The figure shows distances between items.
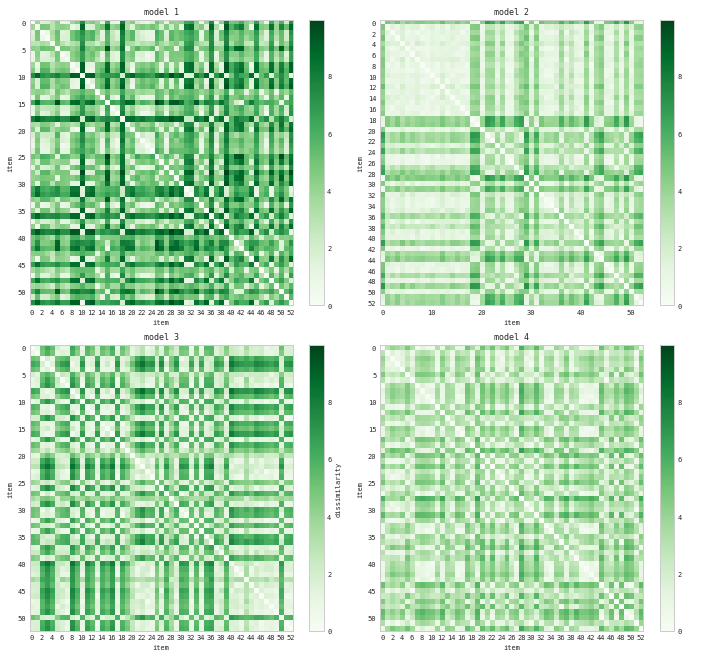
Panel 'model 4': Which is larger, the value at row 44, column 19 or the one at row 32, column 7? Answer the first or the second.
the first
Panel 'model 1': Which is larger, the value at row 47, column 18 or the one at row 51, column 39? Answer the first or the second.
the first
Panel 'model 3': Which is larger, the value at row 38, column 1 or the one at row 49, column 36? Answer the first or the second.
the second
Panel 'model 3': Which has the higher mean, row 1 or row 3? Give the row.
3
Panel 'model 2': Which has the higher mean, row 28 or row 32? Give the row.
28
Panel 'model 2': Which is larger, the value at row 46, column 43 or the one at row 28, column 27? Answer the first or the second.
the first
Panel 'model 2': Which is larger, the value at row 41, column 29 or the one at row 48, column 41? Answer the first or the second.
the first
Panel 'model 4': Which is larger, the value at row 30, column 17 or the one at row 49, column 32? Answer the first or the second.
the second
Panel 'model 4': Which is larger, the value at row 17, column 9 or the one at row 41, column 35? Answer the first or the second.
the first
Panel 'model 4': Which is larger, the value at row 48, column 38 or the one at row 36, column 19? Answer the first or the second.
the second
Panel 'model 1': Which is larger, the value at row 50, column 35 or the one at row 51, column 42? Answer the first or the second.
the first
